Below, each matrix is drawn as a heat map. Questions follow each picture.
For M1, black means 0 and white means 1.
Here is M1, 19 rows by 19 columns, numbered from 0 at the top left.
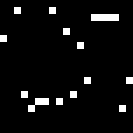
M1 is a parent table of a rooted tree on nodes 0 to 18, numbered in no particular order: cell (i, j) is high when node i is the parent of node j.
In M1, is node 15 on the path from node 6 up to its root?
no
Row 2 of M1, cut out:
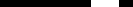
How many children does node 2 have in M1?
4
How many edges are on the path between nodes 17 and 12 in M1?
6
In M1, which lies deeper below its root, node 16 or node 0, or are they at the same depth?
node 0
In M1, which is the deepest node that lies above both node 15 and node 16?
2
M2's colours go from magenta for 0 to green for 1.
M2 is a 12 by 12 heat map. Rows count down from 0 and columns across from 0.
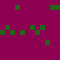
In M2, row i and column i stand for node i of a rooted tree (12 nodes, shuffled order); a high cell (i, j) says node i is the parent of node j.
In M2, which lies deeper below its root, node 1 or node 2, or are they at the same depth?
node 2
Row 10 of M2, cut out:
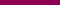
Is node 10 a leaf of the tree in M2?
yes
